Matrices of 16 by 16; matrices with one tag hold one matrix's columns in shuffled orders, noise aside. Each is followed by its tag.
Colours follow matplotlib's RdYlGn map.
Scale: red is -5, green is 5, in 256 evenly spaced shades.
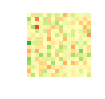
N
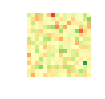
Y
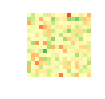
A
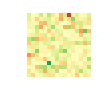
Y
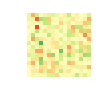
N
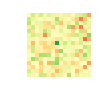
N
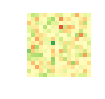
N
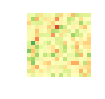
N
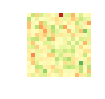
Y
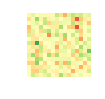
N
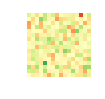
Y
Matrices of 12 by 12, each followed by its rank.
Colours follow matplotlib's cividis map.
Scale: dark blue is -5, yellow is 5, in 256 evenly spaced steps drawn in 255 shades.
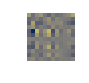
two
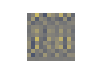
two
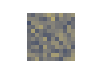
full rank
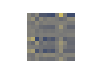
two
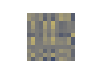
two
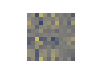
two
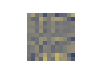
two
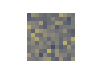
full rank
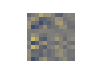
two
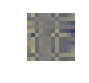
two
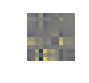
two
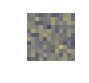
full rank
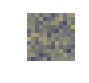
full rank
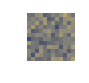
full rank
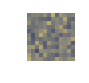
full rank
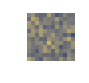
full rank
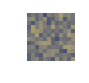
full rank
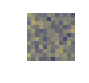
full rank
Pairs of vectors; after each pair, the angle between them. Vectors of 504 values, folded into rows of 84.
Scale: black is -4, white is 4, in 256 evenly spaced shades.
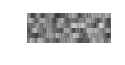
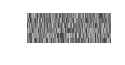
orthogonal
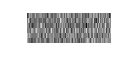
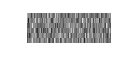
partly opposed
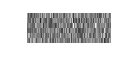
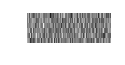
partly opposed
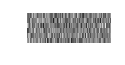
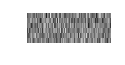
orthogonal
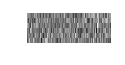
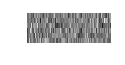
partly aligned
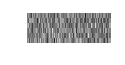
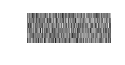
partly opposed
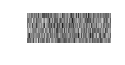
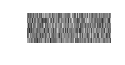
nearly opposite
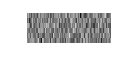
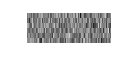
nearly parallel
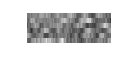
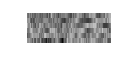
nearly opposite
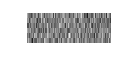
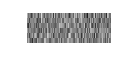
nearly parallel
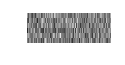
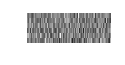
partly aligned
